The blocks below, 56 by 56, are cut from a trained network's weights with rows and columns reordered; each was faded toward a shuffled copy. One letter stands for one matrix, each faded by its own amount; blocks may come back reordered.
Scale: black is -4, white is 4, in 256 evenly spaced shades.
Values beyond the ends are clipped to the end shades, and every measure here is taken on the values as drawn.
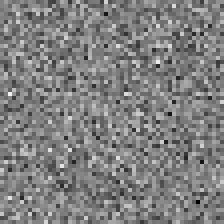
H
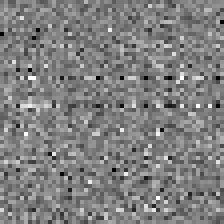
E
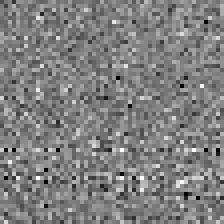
E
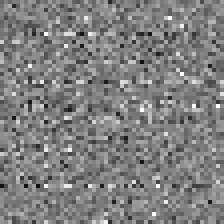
E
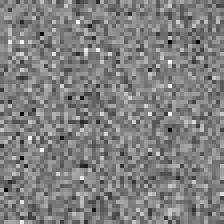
H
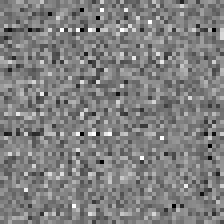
E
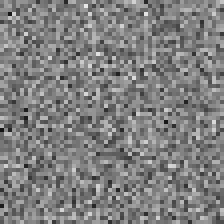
H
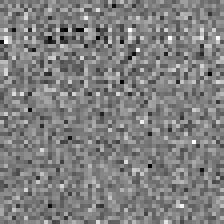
E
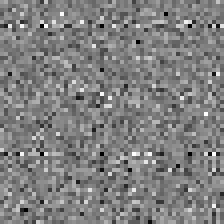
E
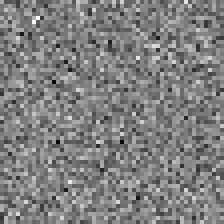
H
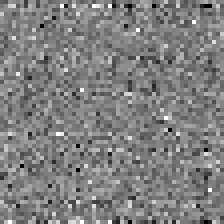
E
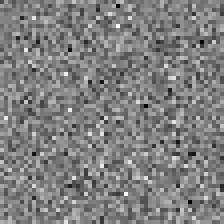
H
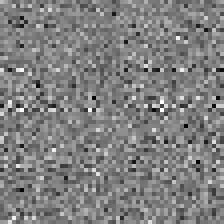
E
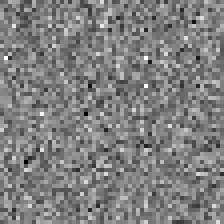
H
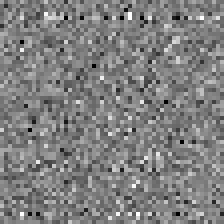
E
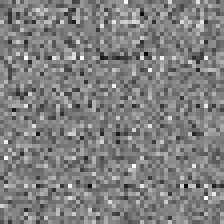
E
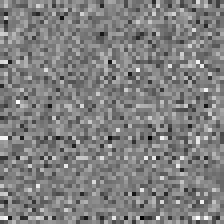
E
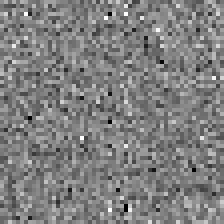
H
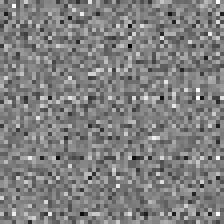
E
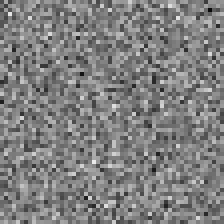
H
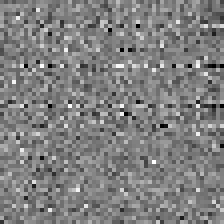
E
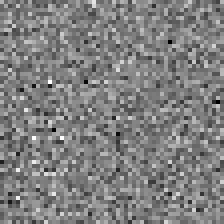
H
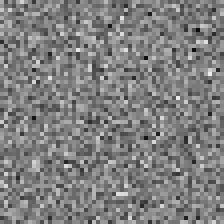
H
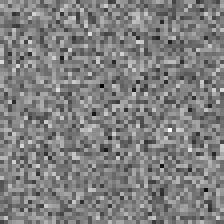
H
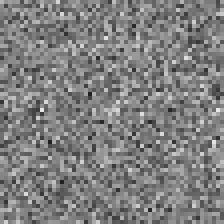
H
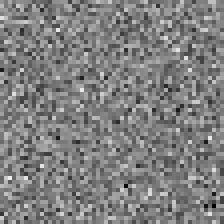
H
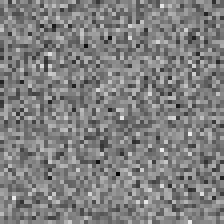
H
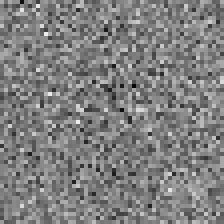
H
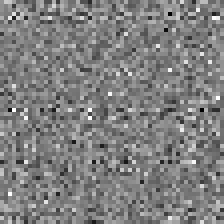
E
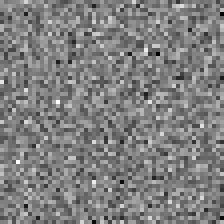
H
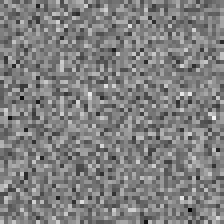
H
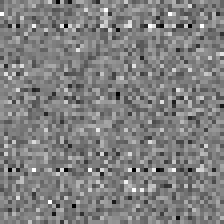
E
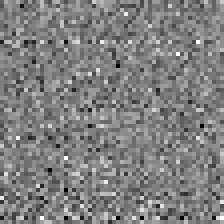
E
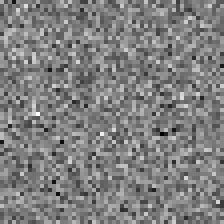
H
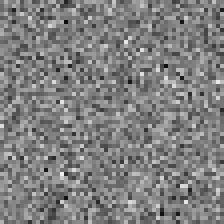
H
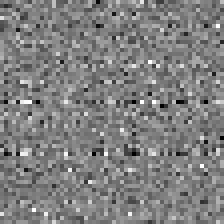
E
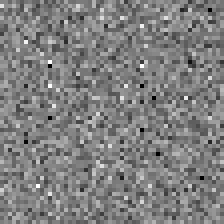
H
